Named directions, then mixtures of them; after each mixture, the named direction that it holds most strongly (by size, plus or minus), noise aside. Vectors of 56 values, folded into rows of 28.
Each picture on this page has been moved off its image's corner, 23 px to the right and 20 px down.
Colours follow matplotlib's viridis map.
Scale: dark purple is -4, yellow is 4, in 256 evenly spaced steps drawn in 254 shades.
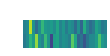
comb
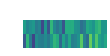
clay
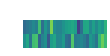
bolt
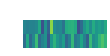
bolt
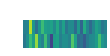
comb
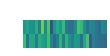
clay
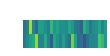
comb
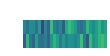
clay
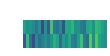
clay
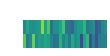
clay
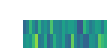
bolt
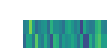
comb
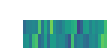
bolt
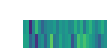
comb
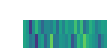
comb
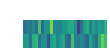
bolt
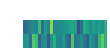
bolt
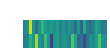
comb
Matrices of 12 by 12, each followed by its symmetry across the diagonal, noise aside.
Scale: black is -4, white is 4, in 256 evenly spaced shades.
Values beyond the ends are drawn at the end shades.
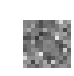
symmetric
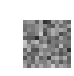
antisymmetric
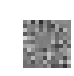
antisymmetric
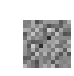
symmetric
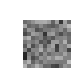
neither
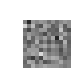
antisymmetric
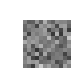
symmetric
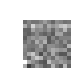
neither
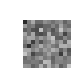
neither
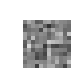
antisymmetric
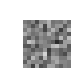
antisymmetric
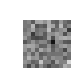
neither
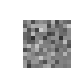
antisymmetric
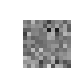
neither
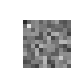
symmetric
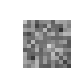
symmetric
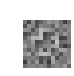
symmetric
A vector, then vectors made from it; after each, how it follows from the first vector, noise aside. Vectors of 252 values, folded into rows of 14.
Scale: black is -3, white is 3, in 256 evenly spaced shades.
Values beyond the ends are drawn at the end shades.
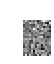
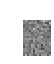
shrunk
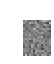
shrunk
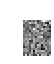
copied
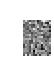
copied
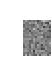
shrunk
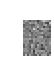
shrunk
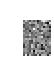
copied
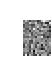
copied
